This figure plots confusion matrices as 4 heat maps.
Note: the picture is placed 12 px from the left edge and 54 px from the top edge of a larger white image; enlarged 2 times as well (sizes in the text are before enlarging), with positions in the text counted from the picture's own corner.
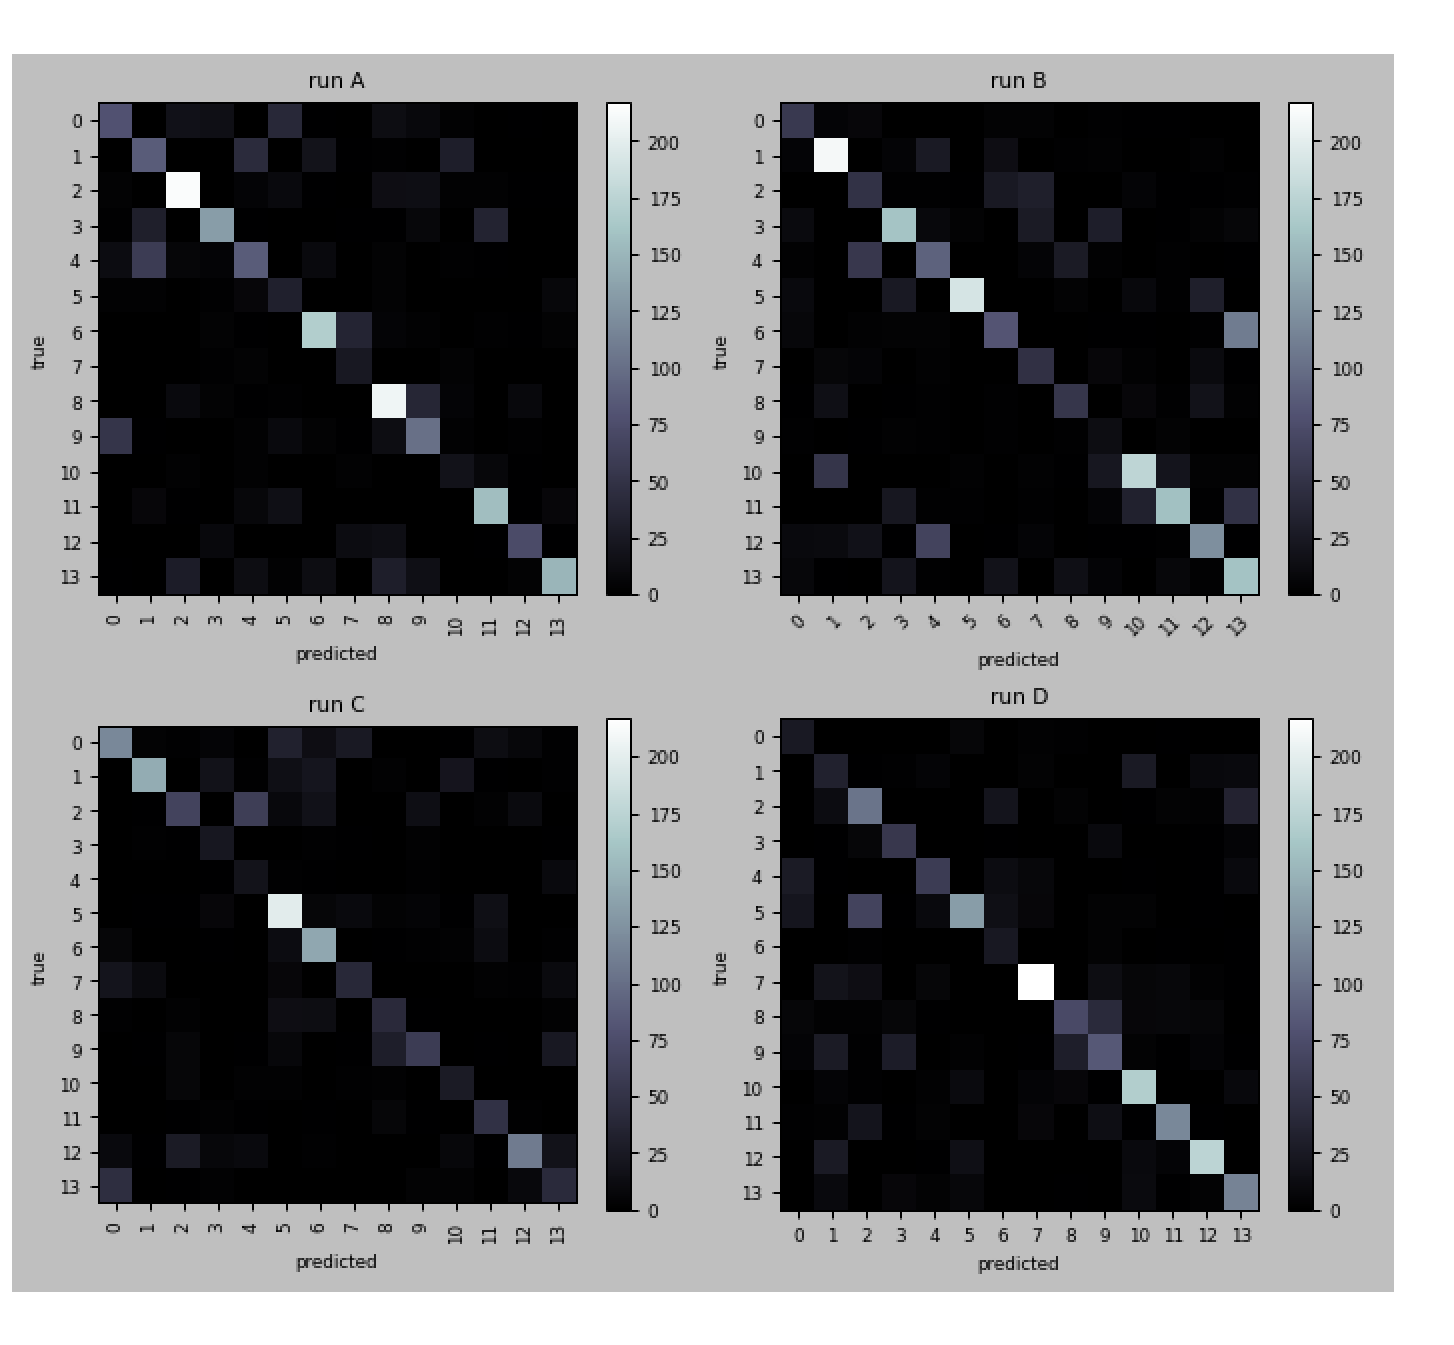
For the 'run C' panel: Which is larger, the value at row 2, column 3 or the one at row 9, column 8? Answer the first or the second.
the second
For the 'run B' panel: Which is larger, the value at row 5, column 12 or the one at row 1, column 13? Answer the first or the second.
the first
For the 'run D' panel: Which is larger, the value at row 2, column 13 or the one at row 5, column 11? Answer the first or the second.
the first
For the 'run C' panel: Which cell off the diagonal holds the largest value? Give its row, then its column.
2, 4
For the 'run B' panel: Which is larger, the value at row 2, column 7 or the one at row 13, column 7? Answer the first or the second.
the first
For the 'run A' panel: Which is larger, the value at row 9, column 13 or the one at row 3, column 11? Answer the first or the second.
the second
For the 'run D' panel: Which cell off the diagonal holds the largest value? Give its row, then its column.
5, 2
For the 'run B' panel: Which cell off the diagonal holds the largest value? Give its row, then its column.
6, 13
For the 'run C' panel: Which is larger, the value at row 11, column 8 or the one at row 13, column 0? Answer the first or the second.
the second
